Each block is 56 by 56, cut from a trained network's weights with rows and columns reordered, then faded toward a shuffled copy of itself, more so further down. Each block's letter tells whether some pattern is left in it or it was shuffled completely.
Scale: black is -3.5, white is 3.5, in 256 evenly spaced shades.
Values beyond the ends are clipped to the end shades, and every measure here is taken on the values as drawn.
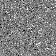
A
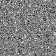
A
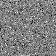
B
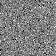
B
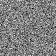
B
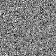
A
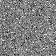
B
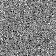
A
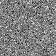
B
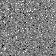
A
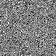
B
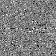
A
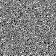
A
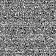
A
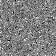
B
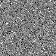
A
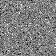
B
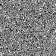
B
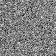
B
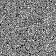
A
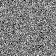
B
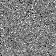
B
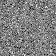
B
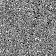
B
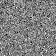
B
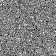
B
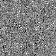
A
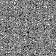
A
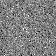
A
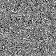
B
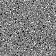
B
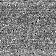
A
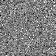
B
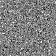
A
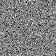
B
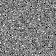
B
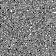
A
